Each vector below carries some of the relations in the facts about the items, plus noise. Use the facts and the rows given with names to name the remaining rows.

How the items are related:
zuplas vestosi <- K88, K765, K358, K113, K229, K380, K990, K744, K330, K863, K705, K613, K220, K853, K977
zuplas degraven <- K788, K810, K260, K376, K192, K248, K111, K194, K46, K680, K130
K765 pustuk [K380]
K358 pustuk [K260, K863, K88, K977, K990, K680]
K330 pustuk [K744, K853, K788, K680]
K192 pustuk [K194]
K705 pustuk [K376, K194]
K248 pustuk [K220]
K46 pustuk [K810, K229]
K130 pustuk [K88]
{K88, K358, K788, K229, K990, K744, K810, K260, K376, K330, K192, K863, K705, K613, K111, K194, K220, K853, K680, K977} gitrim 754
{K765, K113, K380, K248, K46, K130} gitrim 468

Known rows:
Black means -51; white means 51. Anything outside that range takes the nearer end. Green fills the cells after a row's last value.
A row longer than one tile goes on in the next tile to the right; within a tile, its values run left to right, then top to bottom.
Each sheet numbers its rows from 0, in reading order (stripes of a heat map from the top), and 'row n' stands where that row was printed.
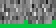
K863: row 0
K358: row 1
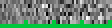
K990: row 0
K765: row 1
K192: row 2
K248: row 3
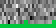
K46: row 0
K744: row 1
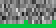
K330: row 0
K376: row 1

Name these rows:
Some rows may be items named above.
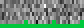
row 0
K613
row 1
K46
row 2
K376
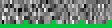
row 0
K130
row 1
K88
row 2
K810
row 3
K220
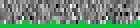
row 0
K680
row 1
K229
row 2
K380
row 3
K680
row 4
K705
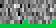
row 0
K765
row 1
K113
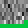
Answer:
K788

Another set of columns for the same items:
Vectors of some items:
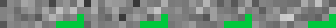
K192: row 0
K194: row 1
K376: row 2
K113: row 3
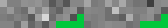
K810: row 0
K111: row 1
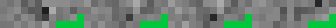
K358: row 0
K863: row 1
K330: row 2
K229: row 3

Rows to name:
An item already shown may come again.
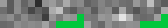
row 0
K88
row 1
K380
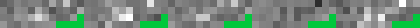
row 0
K380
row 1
K46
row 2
K113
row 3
K229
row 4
K130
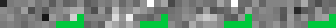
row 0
K705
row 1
K130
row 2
K765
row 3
K220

